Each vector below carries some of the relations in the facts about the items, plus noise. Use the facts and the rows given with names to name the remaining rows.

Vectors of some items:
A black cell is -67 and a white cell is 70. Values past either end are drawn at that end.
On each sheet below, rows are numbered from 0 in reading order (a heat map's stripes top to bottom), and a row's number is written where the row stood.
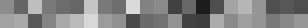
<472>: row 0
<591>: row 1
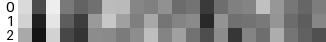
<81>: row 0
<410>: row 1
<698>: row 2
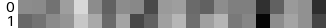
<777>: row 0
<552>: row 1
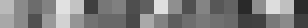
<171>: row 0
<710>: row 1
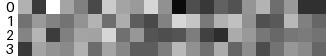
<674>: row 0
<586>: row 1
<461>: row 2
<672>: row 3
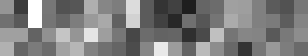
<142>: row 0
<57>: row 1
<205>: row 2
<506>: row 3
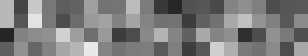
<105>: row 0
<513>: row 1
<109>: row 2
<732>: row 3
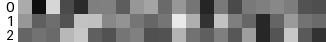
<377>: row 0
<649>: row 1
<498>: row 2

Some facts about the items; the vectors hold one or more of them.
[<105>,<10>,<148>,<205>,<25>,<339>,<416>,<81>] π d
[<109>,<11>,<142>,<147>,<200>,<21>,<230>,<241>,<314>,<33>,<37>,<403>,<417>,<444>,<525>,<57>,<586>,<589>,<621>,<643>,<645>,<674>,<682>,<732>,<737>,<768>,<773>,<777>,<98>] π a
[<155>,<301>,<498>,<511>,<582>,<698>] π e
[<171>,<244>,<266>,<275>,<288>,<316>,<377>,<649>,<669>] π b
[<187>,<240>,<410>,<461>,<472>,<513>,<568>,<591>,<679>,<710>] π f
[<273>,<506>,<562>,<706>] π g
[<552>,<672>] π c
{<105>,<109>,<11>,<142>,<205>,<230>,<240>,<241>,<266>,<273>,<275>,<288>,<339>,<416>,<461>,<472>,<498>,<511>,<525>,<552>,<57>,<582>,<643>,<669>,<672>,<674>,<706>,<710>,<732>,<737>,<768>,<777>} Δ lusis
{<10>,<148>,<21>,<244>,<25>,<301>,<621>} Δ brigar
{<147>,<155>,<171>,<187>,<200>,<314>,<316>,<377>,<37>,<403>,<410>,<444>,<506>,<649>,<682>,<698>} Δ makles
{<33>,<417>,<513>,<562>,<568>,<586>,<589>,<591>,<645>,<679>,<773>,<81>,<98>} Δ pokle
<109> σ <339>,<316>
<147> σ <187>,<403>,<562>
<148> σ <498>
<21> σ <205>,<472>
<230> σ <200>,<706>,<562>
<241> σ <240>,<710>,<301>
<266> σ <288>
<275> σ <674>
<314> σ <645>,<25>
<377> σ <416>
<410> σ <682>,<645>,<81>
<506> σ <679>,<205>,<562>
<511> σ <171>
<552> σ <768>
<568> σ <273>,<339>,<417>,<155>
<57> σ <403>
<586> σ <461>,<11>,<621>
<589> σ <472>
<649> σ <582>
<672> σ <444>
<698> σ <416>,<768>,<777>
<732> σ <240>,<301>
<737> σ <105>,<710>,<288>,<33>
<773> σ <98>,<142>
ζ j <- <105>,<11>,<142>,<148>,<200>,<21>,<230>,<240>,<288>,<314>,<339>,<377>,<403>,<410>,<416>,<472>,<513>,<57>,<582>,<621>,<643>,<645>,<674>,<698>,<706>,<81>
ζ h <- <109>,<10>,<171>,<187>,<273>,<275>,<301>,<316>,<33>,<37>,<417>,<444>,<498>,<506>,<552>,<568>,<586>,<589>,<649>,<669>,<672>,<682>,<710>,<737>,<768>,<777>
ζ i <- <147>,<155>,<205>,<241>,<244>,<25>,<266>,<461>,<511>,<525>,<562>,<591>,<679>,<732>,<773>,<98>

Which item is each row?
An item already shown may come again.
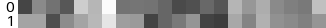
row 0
<266>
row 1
<591>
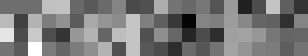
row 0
<498>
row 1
<582>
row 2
<200>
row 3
<57>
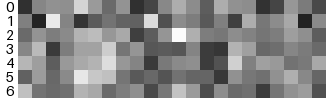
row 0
<109>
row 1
<148>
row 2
<589>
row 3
<461>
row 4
<679>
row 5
<511>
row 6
<37>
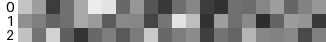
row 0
<155>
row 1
<316>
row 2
<621>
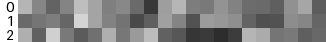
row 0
<33>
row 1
<737>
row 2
<706>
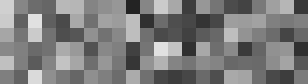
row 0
<682>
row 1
<403>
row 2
<11>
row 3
<316>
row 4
<33>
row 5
<339>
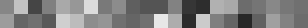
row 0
<461>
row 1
<649>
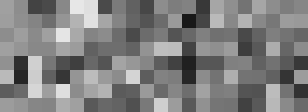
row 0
<147>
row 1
<98>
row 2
<273>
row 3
<301>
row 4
<416>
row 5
<314>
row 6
<275>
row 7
<10>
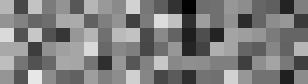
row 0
<582>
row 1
<316>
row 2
<200>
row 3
<25>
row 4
<187>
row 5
<240>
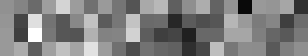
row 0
<768>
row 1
<230>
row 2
<142>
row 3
<205>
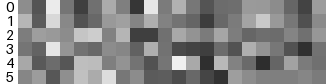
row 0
<21>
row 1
<513>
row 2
<568>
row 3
<339>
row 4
<649>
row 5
<525>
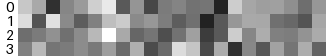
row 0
<562>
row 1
<645>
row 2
<773>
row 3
<444>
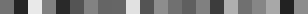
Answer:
<148>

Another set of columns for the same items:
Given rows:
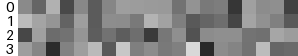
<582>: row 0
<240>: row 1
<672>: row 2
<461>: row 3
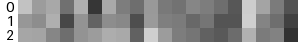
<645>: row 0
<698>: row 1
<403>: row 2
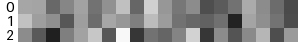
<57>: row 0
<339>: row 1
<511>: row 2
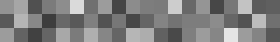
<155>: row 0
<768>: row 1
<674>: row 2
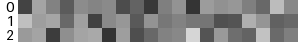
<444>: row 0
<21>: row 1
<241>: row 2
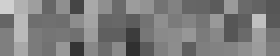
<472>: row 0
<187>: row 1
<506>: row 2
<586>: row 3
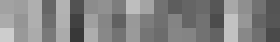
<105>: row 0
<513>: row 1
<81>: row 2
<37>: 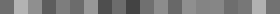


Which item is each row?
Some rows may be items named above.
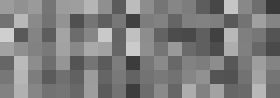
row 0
<200>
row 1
<737>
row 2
<142>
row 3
<706>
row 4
<737>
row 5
<273>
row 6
<682>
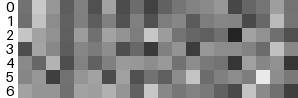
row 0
<417>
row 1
<710>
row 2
<339>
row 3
<444>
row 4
<582>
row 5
<25>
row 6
<200>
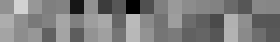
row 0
<589>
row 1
<230>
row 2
<643>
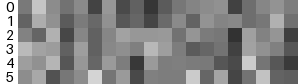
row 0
<568>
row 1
<37>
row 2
<582>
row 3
<240>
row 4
<377>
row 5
<155>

